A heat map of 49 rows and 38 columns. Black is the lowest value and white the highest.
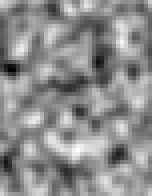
No lone cell stands out from its neighbours. The halves do not mirror each other. The texture is blotchy.
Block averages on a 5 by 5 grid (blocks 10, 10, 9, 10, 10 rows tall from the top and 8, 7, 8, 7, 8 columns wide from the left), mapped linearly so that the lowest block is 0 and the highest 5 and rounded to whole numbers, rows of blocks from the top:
23323 | 23303 | 42134 | 34533 | 22144
